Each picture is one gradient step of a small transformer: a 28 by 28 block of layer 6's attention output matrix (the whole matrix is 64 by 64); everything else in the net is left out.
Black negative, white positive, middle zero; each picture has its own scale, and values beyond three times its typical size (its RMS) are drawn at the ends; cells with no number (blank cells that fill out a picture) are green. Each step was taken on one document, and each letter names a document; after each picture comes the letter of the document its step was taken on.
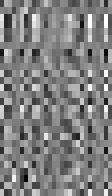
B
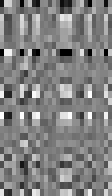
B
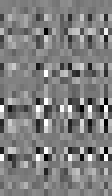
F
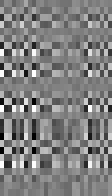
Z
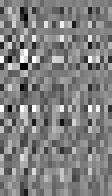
Z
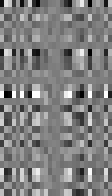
B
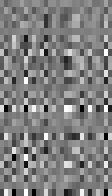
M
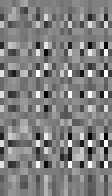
F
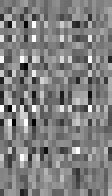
Z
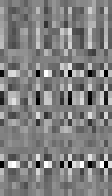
F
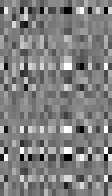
M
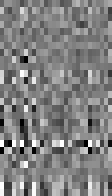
Z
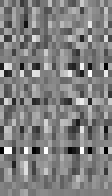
B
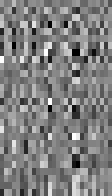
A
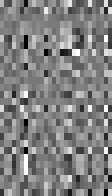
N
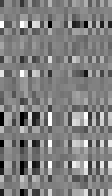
A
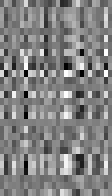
M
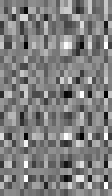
N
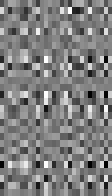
F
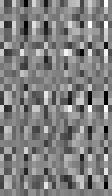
N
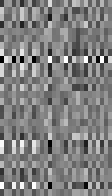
A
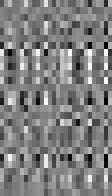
N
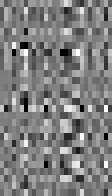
M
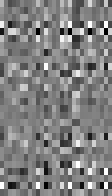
F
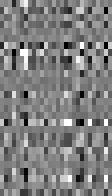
M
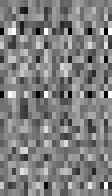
F
